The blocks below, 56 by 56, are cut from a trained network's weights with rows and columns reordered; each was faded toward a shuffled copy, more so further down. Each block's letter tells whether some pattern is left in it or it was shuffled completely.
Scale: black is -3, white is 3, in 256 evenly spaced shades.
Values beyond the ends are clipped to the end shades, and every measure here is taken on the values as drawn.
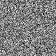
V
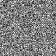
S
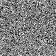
V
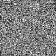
S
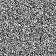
V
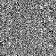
S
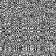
S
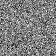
V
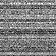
S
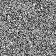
V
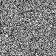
V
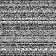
S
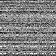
S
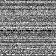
S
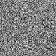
S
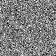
V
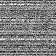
S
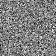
V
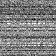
S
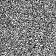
V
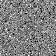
V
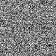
S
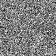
V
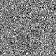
S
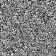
V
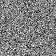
V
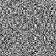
S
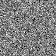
V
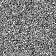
V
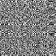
S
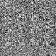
S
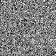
V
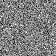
V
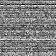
S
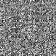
S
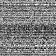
S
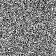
V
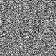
S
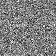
V
